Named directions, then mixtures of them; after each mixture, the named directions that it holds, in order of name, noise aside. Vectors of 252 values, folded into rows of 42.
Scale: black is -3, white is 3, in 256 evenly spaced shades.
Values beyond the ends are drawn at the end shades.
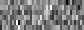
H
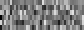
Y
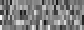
Y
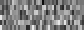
H, Y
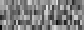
H, Y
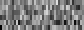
H, Y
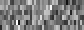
H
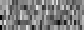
H, Y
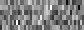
H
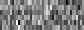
H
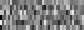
Y
